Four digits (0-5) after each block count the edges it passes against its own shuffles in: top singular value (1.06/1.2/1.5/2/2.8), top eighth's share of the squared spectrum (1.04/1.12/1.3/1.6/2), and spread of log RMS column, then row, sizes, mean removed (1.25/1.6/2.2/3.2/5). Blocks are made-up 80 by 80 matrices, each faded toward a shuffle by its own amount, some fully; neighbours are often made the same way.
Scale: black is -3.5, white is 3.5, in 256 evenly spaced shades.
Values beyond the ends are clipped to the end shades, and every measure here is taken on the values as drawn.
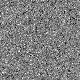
0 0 0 0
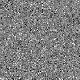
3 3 1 1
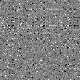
4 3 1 2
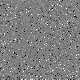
2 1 0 0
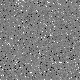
0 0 0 0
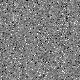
0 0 0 0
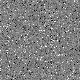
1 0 1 0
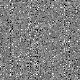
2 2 3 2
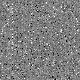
1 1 1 0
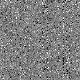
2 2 2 1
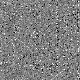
1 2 2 1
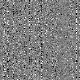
2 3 3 2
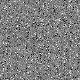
1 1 2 0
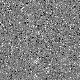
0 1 1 0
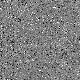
1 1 1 0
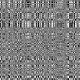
5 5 4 4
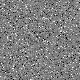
1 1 0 0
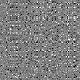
5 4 2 2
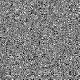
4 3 1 2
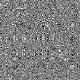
4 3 2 2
